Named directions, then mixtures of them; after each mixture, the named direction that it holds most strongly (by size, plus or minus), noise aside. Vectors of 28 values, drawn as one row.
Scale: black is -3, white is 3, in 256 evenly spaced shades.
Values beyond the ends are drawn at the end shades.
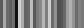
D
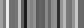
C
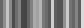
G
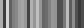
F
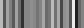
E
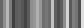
G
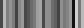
E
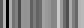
F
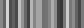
F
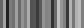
F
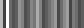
F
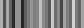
E
